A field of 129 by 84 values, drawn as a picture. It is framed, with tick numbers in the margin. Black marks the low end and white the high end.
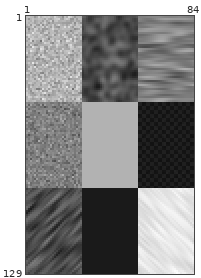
It is made of 3 by 3 panels. Panel 1,1: high, fine-grained. Panel 1,2: low, blotchy. Panel 1,3: middling, streaked across. Panel 2,1: middling, fine-grained. Panel 2,2: high, flat. Panel 2,3: very low, checkered, faint in contrast. Panel 3,1: low, slanting up to the right. Panel 3,2: very low, flat. Panel 3,3: very high, slanting down to the right, faint in contrast.
